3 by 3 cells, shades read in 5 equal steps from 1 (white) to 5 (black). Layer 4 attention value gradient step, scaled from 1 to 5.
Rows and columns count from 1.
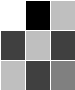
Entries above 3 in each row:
1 2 1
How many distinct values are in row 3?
3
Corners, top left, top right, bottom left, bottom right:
1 2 2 3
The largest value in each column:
4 5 4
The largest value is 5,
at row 1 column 2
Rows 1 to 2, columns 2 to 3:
5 2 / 2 4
